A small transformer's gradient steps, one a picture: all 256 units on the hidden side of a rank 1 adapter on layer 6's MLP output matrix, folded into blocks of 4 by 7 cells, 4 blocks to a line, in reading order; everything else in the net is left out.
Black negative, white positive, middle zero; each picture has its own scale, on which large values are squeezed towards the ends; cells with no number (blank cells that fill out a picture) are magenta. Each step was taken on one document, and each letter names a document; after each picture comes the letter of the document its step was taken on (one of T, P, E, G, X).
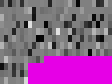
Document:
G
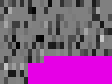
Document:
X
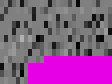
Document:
G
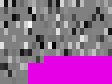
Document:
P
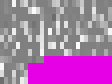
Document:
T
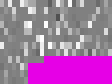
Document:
P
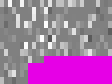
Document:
P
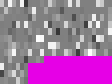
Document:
G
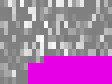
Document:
P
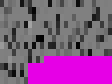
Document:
X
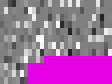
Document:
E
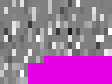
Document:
E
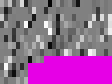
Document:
X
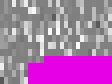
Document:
T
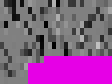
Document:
P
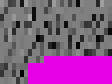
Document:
G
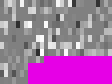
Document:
P
